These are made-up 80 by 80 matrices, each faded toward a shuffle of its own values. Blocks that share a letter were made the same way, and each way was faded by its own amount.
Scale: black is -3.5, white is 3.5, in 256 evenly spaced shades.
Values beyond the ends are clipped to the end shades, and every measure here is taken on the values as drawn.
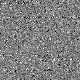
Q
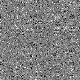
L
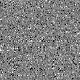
L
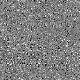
L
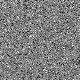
Q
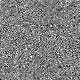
Q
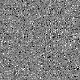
L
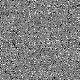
L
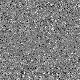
Q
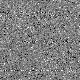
Q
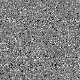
Q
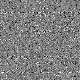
Q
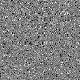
L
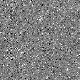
L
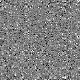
L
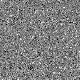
Q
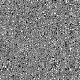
L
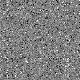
L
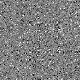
L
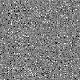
L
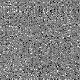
L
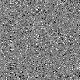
L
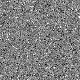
Q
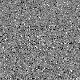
Q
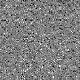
L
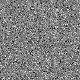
Q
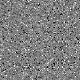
L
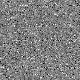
Q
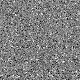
Q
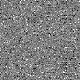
L
